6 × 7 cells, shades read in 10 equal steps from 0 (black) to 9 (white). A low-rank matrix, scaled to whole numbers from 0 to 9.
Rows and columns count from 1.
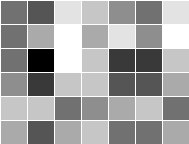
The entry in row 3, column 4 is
7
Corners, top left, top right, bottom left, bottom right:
4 8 6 6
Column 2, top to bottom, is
3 6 0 2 7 3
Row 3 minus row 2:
0 -6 0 1 -6 -3 -2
